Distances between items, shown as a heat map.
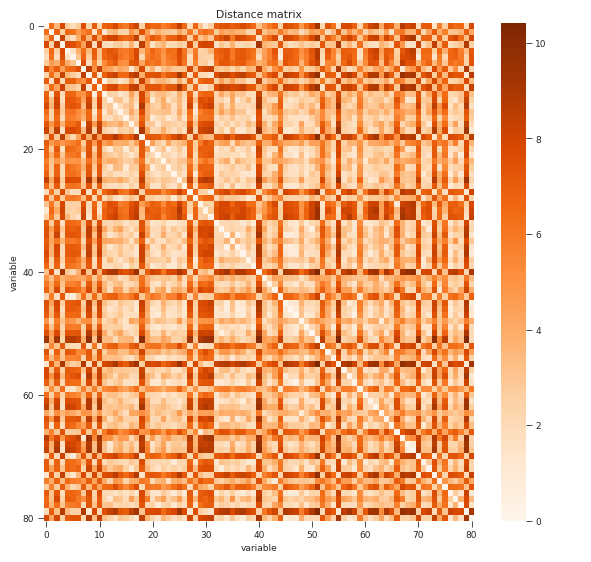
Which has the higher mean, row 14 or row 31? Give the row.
31
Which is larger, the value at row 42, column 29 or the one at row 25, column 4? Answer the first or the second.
the second
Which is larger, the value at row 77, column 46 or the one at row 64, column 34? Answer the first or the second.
the first
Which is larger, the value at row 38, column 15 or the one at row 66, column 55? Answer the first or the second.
the second
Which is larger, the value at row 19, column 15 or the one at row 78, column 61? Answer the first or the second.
the first
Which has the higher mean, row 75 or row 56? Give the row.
75
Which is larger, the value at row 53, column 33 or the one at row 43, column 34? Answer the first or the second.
the first
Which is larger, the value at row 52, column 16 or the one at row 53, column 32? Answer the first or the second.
the first
